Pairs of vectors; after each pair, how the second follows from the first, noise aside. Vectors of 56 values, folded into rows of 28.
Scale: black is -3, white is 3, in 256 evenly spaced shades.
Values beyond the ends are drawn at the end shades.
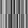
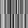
wrapped around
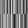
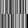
wrapped around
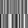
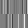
partly zeroed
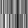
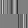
partly zeroed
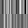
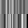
wrapped around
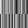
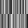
wrapped around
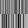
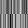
wrapped around
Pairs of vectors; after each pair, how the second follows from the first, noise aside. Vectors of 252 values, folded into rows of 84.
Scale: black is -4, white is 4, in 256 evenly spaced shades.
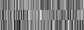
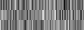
reversed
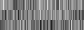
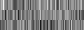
copied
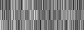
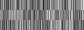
reversed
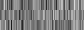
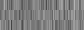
shrunk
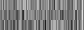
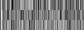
reversed
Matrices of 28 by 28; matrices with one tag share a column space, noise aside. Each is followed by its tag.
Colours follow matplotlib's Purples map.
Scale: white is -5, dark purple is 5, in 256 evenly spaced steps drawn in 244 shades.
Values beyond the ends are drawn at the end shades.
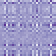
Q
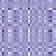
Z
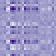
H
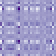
H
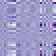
Q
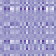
H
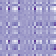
H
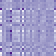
Z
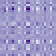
H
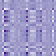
Z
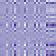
Q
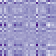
Q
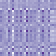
Z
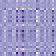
Z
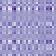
H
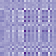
Z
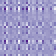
H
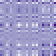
Q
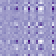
H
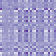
Z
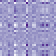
Q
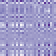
Q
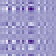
H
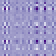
H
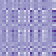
Z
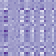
Z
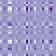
H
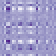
H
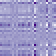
Q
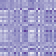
Z
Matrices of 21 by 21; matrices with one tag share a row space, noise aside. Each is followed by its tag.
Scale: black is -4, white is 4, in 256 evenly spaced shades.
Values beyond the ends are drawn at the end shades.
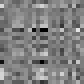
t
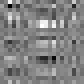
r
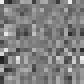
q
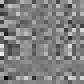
q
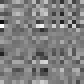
t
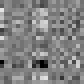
t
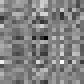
t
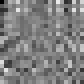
q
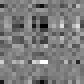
t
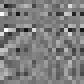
q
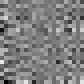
q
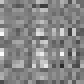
t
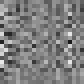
q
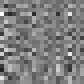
q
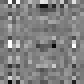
r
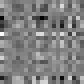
t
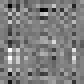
r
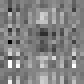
r
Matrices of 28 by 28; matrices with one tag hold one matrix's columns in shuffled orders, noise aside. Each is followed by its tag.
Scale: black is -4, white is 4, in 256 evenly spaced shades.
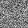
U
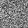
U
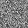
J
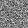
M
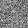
M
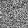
U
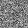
M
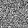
U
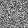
U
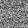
U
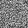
J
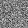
M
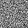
J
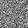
J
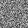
J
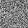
U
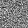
U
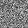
U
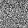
U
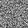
J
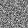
M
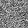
M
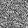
J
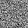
J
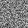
J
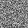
J
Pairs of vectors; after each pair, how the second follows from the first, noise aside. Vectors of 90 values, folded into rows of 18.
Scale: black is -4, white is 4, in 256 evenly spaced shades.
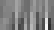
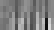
negated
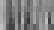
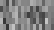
shuffled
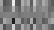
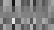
negated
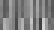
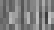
wrapped around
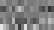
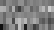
negated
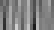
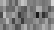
shuffled
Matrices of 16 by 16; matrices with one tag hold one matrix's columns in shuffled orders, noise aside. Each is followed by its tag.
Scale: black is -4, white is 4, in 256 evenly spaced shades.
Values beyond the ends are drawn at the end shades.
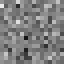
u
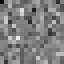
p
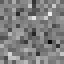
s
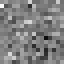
u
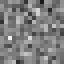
p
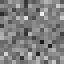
s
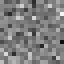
s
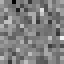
p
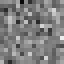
p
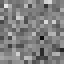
u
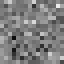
u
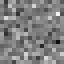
s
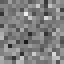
s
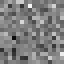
u
